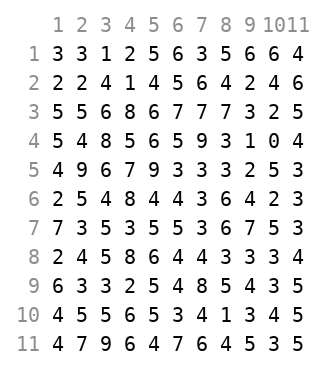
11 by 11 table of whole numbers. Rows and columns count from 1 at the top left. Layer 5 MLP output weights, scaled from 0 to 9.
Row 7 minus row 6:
5 -2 1 -5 1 1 0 0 3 3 0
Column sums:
44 50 56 56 59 53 56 47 40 37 47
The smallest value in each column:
2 2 1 1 4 3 3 1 1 0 3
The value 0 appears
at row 4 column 10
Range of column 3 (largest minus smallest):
8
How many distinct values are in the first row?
6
